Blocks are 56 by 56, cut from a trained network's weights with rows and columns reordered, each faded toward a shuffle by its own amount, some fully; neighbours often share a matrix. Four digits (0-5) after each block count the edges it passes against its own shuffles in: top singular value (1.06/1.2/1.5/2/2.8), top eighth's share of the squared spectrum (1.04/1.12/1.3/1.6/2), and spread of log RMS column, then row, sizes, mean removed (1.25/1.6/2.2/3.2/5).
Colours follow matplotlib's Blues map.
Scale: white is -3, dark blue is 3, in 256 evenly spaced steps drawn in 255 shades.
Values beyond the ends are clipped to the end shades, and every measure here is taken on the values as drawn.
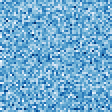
2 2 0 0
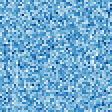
0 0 0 0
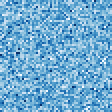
0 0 0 0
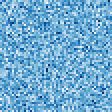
2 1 0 0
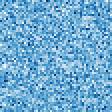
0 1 0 0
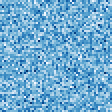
0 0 0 0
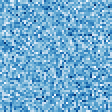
2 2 0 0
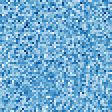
0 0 0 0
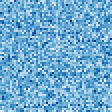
2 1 0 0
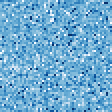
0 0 0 0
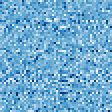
3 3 0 2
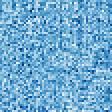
3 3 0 2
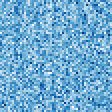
2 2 0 0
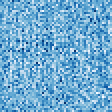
3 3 0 1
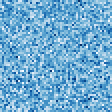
2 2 0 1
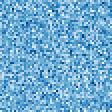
1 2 0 1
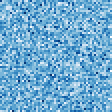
2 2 0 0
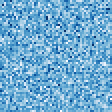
0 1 0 1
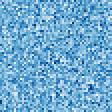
1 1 0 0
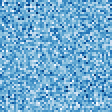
1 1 0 0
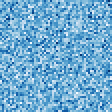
1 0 0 0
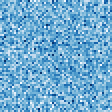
1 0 0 0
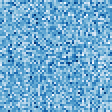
2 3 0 1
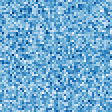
1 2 0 0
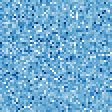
2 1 0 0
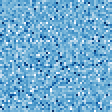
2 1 0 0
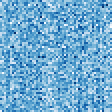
3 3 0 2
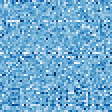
3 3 0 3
